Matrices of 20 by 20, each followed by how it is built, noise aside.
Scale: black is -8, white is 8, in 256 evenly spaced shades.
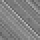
Toeplitz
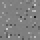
sparse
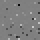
sparse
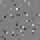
sparse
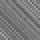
Toeplitz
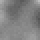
smooth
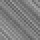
Toeplitz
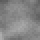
smooth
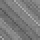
Toeplitz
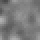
smooth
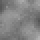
smooth
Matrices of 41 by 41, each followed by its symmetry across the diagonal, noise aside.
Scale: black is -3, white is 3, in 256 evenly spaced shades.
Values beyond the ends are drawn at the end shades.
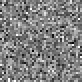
neither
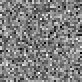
neither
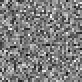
neither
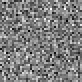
neither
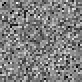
symmetric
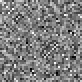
symmetric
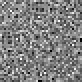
symmetric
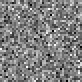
neither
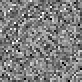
symmetric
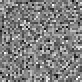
symmetric
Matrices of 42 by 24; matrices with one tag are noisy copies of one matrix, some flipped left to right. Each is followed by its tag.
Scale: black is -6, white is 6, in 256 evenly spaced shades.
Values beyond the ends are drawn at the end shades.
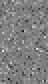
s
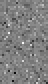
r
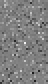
r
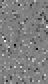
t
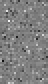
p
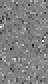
t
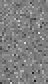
r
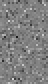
p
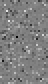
p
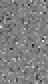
t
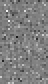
p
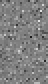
p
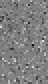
t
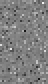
s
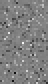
r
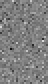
t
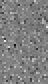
t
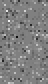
p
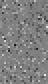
t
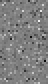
p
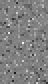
r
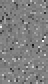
t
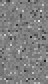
p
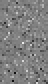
r
